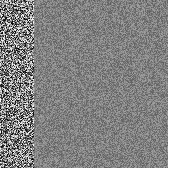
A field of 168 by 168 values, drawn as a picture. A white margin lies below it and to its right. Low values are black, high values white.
Average level on the scale: 50%. Histogram: heavy tails on both sides. Slope: none. Mirror symmetry: none. Seam: vertical, 20% of the way across, the right part calmer. Stripes: none.
